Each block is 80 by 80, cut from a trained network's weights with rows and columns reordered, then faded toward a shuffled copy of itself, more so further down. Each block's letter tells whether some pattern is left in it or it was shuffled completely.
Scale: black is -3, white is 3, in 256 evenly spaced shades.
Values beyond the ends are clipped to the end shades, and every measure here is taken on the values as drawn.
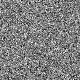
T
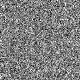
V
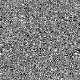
V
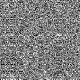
V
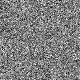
T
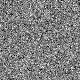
T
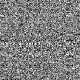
V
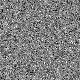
T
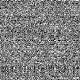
V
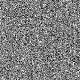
V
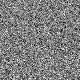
T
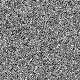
T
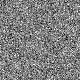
T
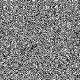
V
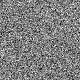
T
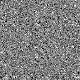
V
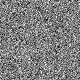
T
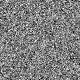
T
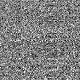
V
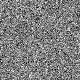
T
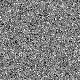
T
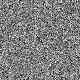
T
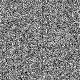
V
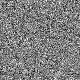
T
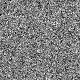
T
